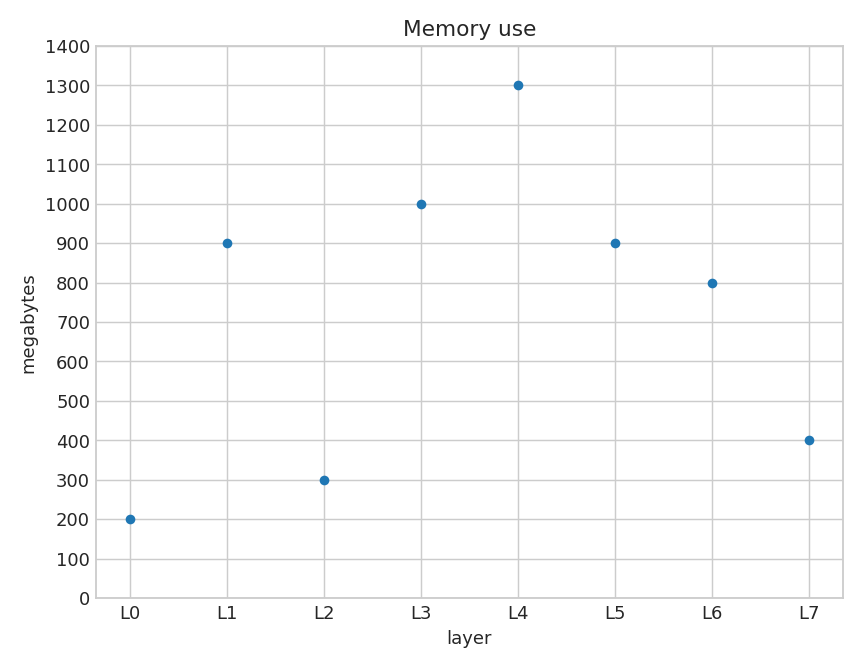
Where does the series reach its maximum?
L4
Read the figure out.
Title: Memory use
x-axis: layer, ticks L0 L1 L2 L3 L4 L5 L6 L7
y-axis: megabytes, ticks 0 100 200 300 400 500 600 700 800 900 1000 1100 1200 1300 1400
Values:
200 900 300 1000 1300 900 800 400
